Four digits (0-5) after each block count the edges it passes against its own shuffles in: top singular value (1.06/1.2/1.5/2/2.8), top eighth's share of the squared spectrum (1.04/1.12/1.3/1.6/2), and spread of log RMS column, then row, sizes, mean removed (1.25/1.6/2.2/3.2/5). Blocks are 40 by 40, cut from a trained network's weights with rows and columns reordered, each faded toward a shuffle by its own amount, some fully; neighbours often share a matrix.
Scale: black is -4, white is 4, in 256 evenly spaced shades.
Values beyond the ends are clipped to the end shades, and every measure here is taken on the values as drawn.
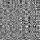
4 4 2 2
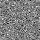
2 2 0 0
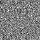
3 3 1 1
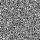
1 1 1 0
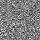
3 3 1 1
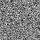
1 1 0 0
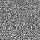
3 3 0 1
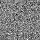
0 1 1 0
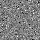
0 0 0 0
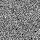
2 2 0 0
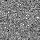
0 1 0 0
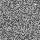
1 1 0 0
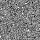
0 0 0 0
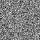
2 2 0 0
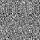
3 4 1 2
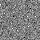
0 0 0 0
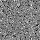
0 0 0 0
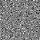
3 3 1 1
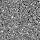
0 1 0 0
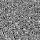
3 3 0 1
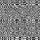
4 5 0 3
